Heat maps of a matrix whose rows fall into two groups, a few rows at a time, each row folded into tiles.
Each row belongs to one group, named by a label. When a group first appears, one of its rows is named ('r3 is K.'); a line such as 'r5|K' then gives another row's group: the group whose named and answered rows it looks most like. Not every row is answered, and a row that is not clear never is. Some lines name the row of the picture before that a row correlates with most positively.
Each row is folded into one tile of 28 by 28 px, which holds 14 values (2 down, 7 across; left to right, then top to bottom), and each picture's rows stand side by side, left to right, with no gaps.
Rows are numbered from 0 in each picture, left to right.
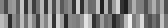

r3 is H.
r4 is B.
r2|H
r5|H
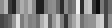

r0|B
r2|H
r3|B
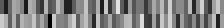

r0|H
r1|B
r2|B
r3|H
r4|B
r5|H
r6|H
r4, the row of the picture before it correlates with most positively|3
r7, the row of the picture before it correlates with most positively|0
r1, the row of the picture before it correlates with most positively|3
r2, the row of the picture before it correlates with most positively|1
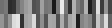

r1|H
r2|B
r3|H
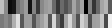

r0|B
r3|B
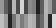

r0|H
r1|B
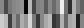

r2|B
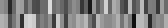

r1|H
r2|H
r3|H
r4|B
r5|H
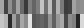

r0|H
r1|H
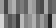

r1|B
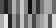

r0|H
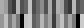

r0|B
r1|H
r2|B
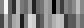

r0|B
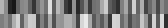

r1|H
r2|B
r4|H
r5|H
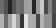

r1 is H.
